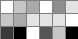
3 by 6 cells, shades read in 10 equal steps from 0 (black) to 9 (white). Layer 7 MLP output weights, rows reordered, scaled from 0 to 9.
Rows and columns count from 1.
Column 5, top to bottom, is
5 8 7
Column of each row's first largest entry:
1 6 3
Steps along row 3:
down up down up down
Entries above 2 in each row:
6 6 3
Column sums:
18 13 23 20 20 17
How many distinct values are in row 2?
4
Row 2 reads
7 6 8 8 8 9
